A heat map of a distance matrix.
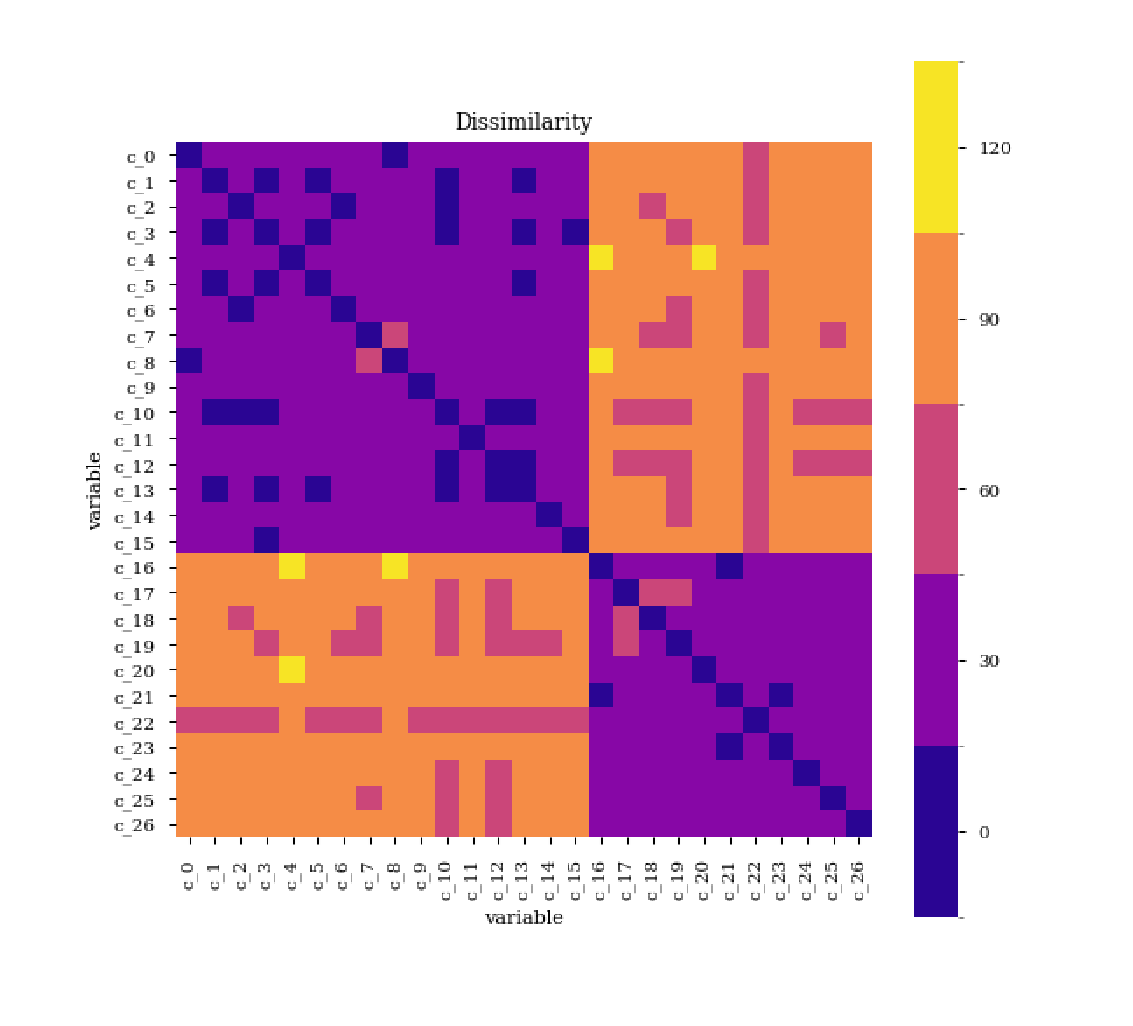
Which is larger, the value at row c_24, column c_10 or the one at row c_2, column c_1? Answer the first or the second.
the first
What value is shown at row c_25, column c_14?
90
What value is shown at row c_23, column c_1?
90
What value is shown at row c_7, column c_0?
30
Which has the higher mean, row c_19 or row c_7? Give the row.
c_19
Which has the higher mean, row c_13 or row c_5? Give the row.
c_5
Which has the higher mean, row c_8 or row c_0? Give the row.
c_8
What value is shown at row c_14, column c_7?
30
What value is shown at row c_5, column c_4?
30
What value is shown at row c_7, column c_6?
30
